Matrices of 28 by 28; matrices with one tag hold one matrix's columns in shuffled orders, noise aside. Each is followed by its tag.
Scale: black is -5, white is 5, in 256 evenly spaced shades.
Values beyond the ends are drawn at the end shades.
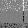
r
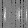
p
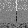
r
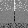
r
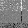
r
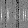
p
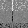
r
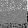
r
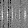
p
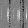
p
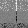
r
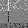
r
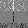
r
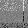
r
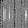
p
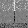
r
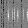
p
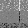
r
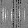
p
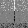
r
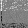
r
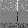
r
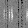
p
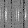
p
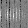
p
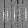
p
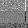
r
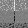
r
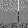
r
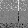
r
